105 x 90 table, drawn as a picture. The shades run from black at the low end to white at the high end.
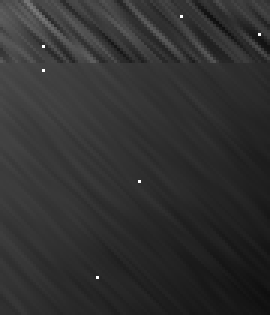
No row or column stands out. A horizontal seam about 20% of the way down splits the table, and the bottom part is calmer. There are six isolated cells, each far higher than the cells round it. There is an overall slope up to the top left. The values are skewed, with a long tail toward high values.
